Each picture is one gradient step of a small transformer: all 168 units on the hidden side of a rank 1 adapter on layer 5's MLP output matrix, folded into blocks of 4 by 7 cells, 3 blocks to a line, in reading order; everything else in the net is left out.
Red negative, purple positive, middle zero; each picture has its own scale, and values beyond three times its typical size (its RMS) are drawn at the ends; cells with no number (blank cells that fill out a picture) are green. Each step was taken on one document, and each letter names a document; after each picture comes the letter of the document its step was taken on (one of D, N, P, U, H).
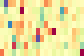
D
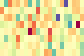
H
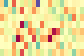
D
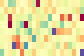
D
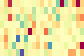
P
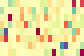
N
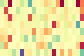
P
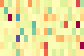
P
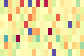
H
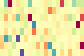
P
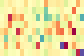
N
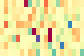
H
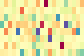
N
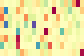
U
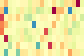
U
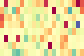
U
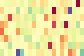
U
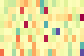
D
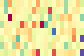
D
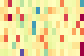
P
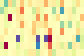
H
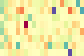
U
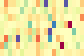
N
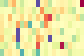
N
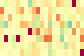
H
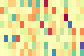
H
